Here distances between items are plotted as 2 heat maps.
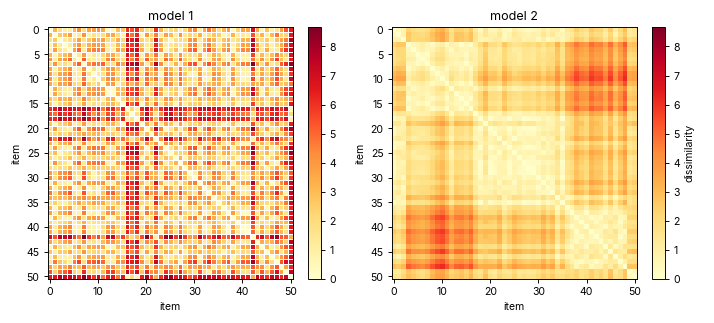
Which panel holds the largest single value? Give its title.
model 1
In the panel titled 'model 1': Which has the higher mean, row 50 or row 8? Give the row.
50
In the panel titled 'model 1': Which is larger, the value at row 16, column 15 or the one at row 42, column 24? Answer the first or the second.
the second
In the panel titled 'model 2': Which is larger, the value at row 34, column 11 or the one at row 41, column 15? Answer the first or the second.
the second
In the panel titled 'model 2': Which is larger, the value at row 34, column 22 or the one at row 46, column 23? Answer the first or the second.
the first
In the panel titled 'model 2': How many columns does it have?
51
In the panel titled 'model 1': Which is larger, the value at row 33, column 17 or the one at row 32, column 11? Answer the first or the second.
the first
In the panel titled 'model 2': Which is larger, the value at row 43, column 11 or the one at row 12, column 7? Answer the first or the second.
the first
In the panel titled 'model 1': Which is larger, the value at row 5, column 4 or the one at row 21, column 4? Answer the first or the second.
the first
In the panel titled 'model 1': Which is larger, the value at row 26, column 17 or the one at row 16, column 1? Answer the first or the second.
the second
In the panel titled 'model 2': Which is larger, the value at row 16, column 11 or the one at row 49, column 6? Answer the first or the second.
the second
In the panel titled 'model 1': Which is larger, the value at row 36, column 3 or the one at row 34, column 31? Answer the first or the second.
the second
